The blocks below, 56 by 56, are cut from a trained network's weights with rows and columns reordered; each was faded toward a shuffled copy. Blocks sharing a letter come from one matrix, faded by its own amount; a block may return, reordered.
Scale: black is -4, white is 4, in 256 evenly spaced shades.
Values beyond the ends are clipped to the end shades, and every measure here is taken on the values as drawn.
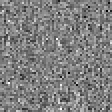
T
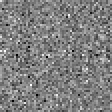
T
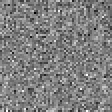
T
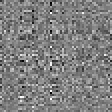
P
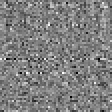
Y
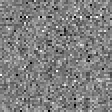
T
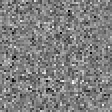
T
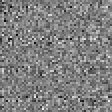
Y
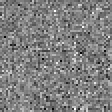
T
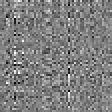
P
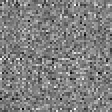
Y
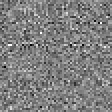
Y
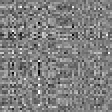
P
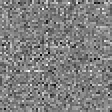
Y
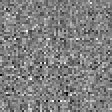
Y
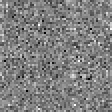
T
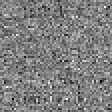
Y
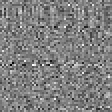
Y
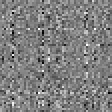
P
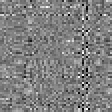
P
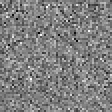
T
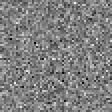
T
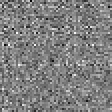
Y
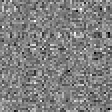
Y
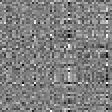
P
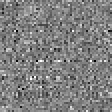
Y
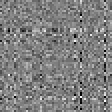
P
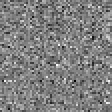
Y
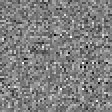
T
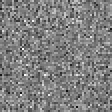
T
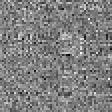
Y
